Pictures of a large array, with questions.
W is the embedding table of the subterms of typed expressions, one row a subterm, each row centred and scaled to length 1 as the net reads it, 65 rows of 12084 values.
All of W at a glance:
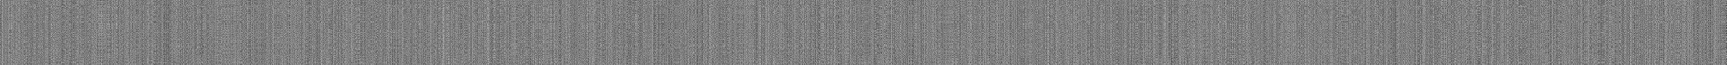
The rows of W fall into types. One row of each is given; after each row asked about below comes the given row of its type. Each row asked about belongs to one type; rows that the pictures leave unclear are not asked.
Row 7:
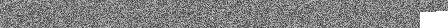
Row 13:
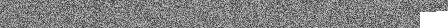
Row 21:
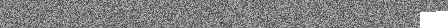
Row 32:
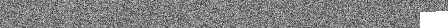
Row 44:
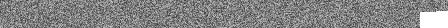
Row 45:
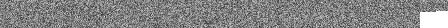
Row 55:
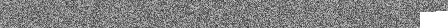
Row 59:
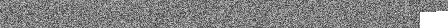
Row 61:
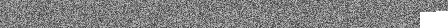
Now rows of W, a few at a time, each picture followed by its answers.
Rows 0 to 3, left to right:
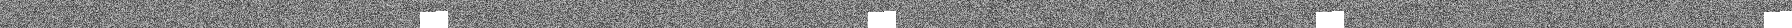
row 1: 21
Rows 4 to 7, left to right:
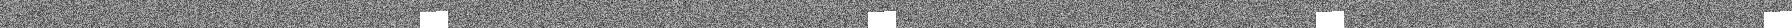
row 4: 7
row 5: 13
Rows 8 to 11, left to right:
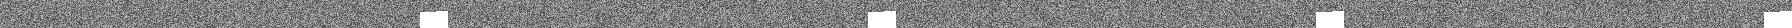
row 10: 13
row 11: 61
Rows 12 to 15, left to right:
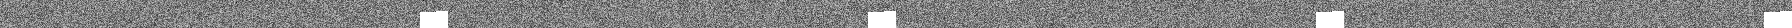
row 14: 44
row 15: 59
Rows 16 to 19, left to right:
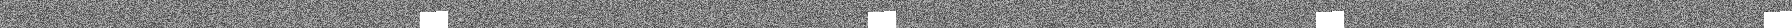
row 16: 21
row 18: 44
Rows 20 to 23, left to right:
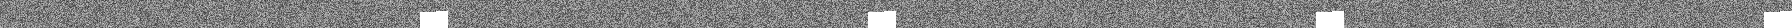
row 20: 44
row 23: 44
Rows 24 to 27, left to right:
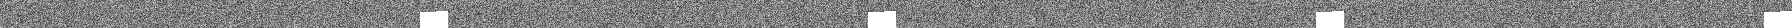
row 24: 7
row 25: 59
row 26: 44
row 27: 59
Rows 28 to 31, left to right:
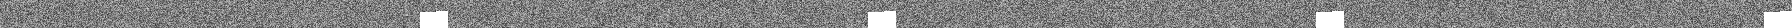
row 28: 59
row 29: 55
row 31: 13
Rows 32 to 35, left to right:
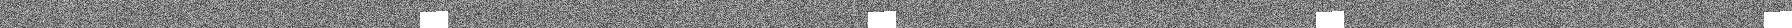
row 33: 59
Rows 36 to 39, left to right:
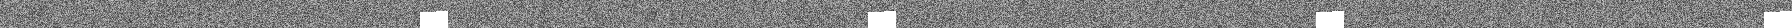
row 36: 7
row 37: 55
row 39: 45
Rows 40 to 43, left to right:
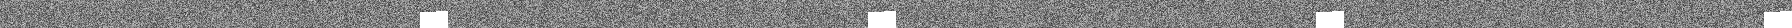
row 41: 55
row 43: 13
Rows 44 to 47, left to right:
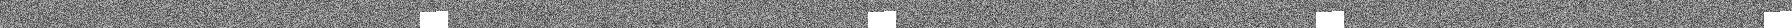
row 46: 45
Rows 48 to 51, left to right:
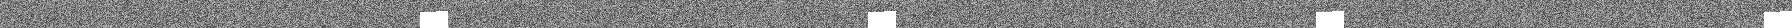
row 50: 7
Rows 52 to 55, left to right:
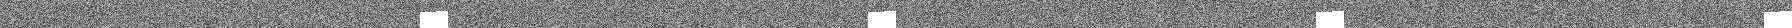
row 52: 45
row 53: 7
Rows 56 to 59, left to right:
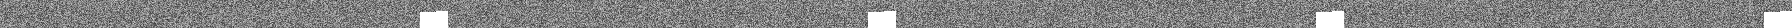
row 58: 61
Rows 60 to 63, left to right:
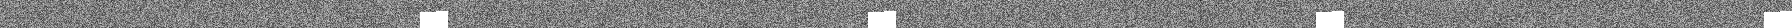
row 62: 61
